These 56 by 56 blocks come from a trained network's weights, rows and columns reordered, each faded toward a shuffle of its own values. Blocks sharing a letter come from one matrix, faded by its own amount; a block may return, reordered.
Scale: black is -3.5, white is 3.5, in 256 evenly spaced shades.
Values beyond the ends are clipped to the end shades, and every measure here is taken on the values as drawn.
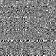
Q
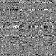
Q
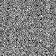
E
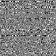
Q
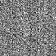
E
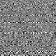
Q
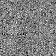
E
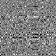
Q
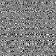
Q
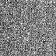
E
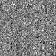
E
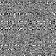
Q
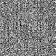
E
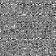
Q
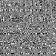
Q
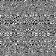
Q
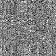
E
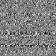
Q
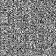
E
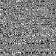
Q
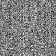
E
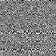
Q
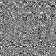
Q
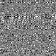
Q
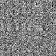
E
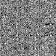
E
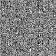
E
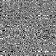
Q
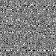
Q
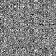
E
